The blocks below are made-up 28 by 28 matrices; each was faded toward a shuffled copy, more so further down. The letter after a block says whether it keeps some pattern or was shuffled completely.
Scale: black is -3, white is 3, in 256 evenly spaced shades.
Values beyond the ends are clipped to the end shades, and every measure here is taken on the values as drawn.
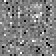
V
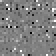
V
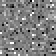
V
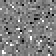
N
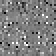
V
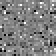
V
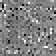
V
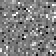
N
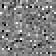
V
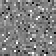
N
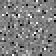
N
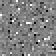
N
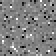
N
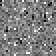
N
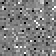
V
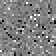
N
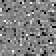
V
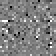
V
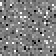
N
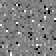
N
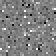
N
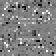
V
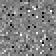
N
